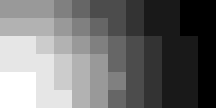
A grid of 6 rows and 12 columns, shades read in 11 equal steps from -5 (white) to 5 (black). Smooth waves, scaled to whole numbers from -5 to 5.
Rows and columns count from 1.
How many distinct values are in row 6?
9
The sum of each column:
-21 -21 -18 -13 -6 0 7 14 20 24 26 30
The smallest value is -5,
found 4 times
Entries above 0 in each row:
8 7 6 6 5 6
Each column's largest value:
-1 -1 -1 0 1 2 2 3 4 4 5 5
